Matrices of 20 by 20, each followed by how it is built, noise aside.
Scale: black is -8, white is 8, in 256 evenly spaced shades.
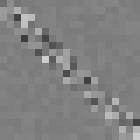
banded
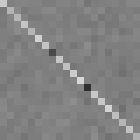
diagonal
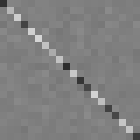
diagonal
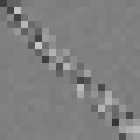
banded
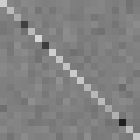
diagonal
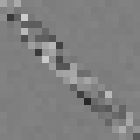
banded
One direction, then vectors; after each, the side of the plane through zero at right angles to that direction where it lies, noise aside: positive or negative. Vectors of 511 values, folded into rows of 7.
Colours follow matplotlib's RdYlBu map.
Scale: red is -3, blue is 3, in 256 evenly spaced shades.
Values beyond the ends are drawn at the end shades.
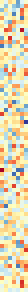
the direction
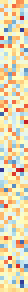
negative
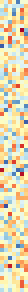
positive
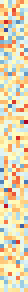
negative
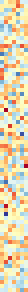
negative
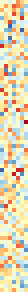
negative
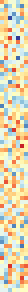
positive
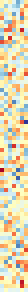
positive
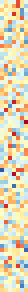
negative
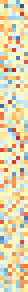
positive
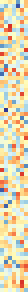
positive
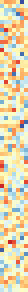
positive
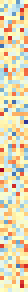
positive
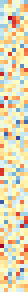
positive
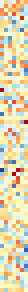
negative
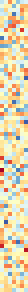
positive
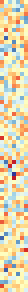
positive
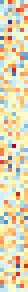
positive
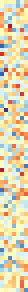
positive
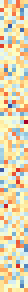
negative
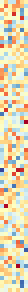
negative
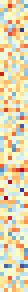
negative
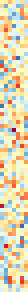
positive
